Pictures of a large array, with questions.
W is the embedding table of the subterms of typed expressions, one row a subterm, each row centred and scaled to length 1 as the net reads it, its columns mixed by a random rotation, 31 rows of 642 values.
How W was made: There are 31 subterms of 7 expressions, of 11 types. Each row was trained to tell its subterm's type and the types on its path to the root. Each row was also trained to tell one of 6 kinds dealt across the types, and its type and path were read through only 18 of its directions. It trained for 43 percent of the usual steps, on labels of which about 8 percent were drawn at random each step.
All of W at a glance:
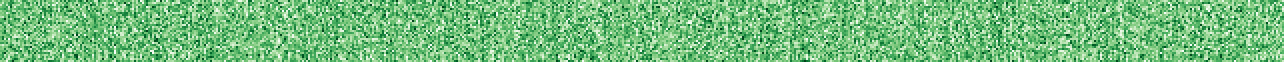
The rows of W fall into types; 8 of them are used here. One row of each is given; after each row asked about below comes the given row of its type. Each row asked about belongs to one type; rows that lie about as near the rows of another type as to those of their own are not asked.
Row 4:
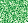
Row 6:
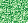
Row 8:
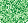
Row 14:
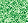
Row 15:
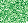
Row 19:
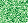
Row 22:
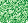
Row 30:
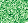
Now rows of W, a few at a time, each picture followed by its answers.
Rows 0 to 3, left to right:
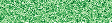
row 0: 15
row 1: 6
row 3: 22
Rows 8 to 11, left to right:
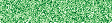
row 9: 4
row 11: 30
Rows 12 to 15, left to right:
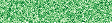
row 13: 6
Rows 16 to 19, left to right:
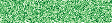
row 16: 4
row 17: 8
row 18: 15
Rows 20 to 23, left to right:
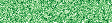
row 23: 30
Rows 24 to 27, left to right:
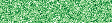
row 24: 6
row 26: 4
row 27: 19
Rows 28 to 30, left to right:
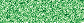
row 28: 19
